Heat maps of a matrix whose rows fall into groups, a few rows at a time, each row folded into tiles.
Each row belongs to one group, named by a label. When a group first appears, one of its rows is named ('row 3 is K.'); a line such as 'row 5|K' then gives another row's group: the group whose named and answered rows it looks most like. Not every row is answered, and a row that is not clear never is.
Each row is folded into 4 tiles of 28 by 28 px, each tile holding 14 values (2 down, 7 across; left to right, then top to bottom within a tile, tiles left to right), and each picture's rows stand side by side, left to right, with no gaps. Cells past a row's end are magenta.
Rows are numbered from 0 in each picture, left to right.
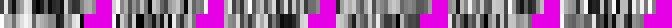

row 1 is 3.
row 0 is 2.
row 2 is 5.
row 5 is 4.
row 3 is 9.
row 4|3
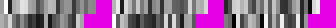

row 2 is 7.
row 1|3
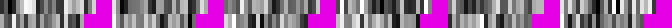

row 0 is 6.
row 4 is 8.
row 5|4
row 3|2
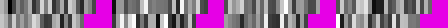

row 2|9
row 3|2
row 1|5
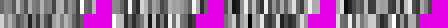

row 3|8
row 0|9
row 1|9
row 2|5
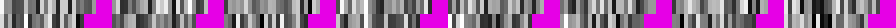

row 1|6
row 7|4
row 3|2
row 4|3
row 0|4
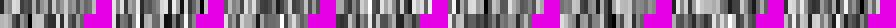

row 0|9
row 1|4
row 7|5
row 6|7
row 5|9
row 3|6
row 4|3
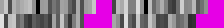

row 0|3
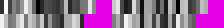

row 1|8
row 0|2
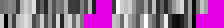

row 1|5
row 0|2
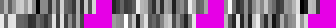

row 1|6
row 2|8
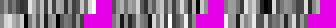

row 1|7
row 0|5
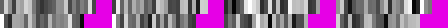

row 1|7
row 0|2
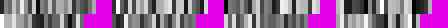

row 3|8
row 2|9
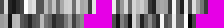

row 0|6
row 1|4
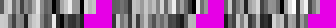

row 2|6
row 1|5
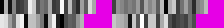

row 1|5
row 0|5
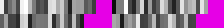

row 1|7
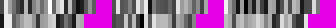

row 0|5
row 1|6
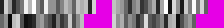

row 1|4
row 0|6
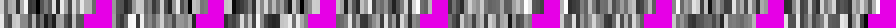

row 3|6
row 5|8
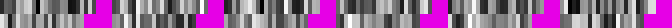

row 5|8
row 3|8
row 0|2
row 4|2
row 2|2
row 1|7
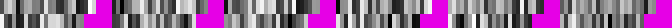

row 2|5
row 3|7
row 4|4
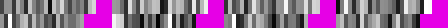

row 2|9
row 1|9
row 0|9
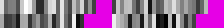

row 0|4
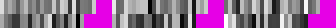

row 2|9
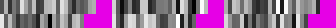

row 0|3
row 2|4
